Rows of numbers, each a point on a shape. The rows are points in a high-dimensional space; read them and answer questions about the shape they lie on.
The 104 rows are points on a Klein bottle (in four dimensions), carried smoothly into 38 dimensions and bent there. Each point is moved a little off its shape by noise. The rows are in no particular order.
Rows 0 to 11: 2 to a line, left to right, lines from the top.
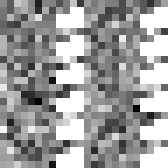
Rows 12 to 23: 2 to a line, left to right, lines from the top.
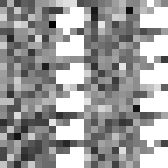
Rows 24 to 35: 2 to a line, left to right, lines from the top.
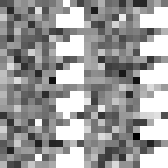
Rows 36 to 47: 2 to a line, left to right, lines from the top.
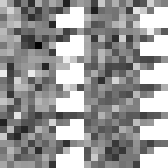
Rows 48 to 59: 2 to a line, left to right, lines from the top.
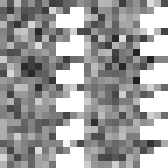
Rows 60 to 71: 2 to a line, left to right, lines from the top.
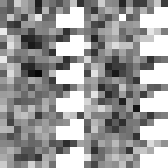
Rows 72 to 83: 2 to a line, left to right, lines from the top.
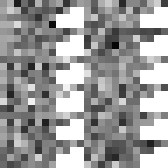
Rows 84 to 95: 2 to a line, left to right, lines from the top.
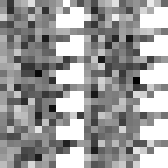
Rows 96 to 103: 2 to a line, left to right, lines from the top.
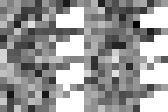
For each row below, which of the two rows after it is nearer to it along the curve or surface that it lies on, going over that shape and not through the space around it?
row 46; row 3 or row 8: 3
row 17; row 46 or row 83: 46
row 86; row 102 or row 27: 27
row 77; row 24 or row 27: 24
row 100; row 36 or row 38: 36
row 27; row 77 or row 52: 52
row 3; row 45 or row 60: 60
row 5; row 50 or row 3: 3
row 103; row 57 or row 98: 98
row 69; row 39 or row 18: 39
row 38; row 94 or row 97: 97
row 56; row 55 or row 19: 55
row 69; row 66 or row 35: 66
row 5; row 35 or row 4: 4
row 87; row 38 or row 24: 24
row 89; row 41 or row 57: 41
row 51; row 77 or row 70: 77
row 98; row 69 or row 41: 69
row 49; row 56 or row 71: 71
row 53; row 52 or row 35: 52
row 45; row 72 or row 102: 72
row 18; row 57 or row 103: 57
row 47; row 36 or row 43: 36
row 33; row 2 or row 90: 2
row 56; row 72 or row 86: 86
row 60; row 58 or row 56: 58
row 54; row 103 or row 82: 82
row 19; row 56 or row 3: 3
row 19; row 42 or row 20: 42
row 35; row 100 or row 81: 81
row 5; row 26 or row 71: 71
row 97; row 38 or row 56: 38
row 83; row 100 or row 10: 10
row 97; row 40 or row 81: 81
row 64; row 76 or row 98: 98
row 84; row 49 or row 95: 49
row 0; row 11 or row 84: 11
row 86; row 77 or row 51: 51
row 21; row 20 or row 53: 20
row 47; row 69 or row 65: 69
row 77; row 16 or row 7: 7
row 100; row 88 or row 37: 88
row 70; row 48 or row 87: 48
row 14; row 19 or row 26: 19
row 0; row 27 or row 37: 37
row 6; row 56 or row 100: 56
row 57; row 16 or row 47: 16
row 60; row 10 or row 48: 48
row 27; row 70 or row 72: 70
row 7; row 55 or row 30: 55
